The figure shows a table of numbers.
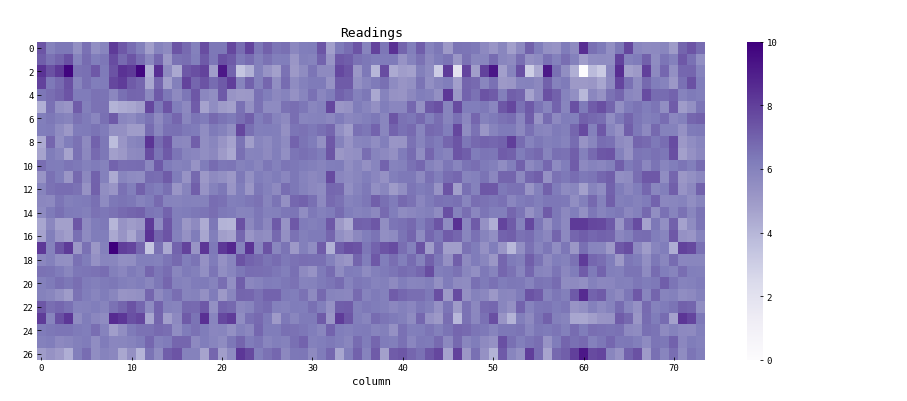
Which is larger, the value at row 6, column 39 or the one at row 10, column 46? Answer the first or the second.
the first
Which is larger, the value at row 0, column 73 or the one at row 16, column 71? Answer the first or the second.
the first
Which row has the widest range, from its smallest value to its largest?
2
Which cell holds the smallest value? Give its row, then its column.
2, 60
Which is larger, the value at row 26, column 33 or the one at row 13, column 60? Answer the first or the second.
the second
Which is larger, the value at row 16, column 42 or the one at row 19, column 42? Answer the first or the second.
the second
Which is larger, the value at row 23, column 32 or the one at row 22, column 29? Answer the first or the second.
the second
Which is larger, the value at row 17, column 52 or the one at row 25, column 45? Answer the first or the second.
the second
